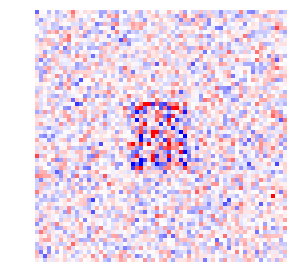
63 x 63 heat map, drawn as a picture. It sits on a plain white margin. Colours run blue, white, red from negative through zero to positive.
There is no seam. In the centre lies a patch that is rougher than the rest. Neither half mirrors the other. No overall slope runs across the table. Values change most from cell to cell in the centre. Overall the values sit about 50% of the way up the scale. No regular stripes run through it.
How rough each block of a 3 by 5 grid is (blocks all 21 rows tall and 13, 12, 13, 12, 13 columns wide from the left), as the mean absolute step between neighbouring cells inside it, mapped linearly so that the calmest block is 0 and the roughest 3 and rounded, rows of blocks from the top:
00000
00300
00000
